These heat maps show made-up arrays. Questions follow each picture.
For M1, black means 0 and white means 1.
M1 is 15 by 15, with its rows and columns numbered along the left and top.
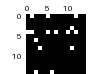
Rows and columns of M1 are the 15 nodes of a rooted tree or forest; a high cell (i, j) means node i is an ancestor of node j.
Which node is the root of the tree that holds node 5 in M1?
4
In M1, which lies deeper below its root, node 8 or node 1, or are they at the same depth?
node 1
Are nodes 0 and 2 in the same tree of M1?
no
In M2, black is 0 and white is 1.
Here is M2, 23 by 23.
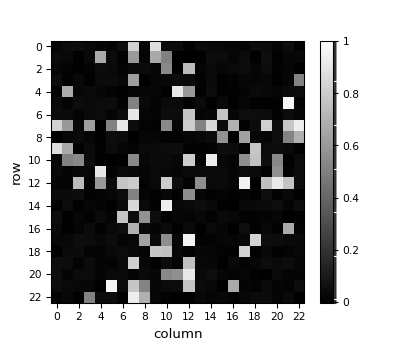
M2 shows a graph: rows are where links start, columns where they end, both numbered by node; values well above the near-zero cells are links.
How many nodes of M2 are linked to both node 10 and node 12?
4
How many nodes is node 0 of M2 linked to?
2
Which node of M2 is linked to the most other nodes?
node 7
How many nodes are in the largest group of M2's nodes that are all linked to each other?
3
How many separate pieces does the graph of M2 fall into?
1
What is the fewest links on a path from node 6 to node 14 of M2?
2
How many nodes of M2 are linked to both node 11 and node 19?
0
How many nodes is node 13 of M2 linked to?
2
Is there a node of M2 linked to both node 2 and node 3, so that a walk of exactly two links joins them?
no
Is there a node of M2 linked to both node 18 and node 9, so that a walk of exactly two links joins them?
no
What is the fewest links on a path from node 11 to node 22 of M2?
4
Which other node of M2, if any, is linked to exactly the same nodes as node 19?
node 13
